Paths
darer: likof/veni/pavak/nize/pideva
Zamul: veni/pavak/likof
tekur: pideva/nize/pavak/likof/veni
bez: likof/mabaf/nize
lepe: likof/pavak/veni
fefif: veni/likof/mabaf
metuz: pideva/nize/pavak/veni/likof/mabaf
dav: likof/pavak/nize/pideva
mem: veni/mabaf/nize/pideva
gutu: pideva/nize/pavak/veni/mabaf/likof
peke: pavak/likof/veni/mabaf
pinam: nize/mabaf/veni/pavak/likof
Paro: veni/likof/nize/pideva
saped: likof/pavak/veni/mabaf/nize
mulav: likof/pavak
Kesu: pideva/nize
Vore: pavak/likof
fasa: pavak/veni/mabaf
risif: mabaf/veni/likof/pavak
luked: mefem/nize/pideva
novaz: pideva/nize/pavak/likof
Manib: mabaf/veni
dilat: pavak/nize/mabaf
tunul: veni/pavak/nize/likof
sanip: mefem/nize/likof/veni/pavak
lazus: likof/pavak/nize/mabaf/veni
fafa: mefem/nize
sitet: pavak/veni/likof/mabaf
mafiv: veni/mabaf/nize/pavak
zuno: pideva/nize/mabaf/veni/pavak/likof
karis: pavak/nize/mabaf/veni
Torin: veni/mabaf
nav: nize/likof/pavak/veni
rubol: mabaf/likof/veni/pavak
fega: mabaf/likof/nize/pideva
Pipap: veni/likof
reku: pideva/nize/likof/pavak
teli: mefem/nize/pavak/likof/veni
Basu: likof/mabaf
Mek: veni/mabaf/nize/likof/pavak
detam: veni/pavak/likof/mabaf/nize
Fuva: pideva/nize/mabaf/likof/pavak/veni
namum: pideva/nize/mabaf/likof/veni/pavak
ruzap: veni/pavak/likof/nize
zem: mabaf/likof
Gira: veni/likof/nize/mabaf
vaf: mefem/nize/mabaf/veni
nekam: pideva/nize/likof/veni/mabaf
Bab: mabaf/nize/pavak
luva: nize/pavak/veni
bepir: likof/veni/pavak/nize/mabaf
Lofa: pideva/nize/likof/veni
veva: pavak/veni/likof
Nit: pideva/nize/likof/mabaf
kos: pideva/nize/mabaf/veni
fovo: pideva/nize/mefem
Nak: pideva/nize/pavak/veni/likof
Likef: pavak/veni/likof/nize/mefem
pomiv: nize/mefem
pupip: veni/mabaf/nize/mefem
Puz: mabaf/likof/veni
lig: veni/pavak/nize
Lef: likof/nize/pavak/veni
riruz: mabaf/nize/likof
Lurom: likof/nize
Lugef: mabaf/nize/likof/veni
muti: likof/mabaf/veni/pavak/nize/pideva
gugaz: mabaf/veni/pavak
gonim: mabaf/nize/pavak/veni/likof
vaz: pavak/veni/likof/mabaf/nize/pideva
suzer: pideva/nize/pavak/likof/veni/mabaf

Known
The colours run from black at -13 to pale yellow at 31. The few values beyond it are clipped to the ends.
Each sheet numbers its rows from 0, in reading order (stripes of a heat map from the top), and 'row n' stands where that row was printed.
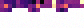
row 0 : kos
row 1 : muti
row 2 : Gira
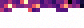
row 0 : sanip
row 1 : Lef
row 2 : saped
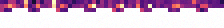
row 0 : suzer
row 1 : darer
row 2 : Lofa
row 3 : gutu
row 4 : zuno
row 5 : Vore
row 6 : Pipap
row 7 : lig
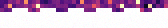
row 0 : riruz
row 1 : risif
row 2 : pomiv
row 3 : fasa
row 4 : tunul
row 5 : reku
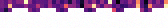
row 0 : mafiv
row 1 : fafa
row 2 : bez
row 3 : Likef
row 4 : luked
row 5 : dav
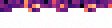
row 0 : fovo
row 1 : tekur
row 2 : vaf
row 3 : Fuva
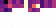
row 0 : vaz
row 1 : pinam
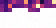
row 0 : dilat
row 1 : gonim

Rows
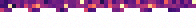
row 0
novaz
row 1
sitet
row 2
bepir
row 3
metuz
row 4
rubol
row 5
peke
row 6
pupip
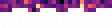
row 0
Torin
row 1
ruzap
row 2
fega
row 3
fefif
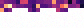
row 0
teli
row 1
Bab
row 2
lazus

